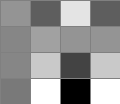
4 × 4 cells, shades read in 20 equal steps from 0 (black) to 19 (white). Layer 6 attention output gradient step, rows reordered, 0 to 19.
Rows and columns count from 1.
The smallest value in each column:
9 7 0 7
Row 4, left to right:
9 19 0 19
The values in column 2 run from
7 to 19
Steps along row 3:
up down up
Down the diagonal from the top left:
11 12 5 19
